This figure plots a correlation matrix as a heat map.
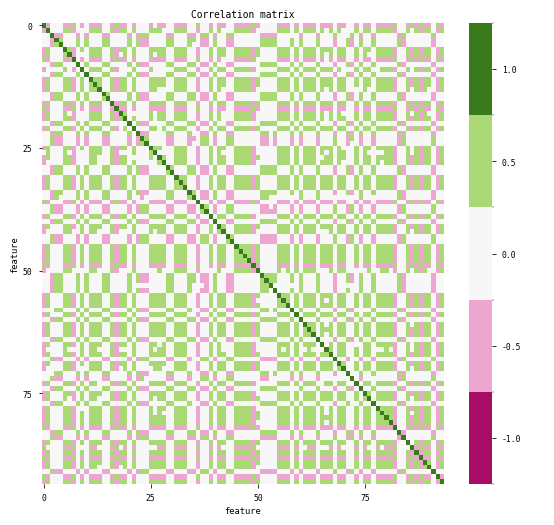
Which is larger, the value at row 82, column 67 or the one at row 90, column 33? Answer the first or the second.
the second
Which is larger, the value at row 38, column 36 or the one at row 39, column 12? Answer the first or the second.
the second
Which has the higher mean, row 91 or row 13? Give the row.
13
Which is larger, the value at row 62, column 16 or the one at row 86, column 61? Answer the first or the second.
the first
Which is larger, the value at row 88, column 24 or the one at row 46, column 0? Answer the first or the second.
the first
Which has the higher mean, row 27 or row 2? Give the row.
27
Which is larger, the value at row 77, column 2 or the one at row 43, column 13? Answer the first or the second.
the second
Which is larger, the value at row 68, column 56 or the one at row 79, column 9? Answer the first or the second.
the second
